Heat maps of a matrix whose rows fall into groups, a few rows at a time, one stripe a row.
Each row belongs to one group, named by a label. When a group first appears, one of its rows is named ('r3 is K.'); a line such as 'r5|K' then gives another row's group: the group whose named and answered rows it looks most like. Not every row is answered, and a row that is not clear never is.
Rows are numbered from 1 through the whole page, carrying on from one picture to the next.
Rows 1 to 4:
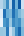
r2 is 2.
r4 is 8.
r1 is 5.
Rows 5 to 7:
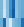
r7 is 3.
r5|5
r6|5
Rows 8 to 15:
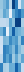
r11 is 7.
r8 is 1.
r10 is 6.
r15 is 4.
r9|8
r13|2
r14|2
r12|2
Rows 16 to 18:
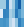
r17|2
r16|8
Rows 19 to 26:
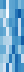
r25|6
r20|6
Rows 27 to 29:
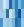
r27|6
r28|8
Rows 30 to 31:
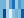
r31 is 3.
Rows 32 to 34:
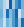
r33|1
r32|6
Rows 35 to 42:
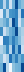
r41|6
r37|1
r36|2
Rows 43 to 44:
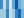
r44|8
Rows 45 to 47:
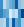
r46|3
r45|4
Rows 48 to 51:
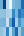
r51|1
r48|3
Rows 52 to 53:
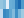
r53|2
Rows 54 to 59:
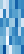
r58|6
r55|2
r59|3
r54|6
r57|7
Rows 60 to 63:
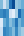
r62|2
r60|5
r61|3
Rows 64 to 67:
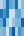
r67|5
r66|3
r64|1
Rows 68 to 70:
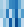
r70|6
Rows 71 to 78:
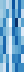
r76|3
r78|8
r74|4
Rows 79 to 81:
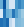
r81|3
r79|3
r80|2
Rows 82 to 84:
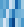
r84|5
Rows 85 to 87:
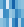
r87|1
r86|2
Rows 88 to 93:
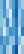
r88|7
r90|1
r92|4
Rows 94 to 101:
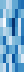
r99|1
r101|8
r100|7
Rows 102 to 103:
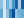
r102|1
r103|5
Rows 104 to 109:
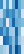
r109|6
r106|7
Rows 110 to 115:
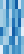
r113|4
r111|8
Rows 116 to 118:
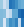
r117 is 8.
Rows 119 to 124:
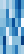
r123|3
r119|8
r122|7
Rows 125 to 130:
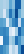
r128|3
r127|7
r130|3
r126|6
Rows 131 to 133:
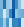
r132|5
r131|7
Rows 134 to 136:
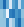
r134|3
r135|6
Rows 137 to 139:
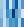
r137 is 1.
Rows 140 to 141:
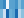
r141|1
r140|7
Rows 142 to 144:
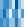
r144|4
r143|3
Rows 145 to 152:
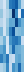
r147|6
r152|8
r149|6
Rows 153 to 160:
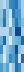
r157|3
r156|6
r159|1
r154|7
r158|4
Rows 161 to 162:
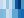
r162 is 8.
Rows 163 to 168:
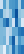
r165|4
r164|4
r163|2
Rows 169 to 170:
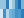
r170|2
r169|8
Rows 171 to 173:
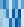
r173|6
